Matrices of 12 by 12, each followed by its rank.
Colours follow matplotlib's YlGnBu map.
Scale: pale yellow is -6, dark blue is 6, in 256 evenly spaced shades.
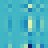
one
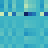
one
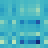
one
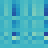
one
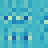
two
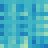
two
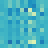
two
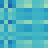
one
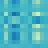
one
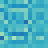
two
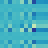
one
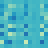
two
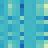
one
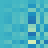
one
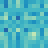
two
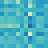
two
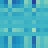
one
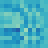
two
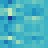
two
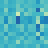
two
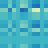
one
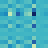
one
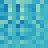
two
